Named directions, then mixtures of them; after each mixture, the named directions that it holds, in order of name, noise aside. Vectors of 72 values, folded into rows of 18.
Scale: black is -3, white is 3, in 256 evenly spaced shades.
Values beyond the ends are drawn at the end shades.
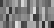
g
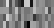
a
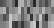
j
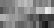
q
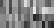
a, g, q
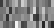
g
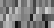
g, j, q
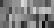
g, j, q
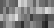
j, q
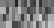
g, j, q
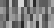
a, j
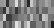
a, g, j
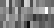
a, q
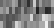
g, j, q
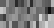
a, j, q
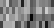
a, g, q
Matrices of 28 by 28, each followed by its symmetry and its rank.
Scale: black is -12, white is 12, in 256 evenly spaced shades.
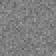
neither, full rank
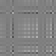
symmetric, rank one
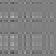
neither, rank one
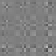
symmetric, rank two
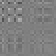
symmetric, rank two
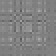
symmetric, rank two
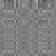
neither, rank two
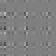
neither, rank one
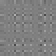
symmetric, rank two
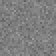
neither, full rank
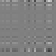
neither, rank one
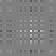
symmetric, rank one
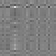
neither, rank two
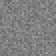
neither, full rank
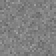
neither, full rank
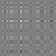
symmetric, rank one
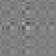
symmetric, rank one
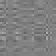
neither, rank two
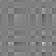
symmetric, rank one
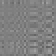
neither, rank two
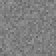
neither, full rank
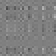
neither, rank two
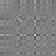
symmetric, rank two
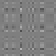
neither, rank one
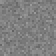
neither, full rank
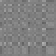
symmetric, rank two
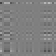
neither, rank one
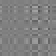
neither, rank one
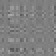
neither, rank two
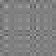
symmetric, rank one
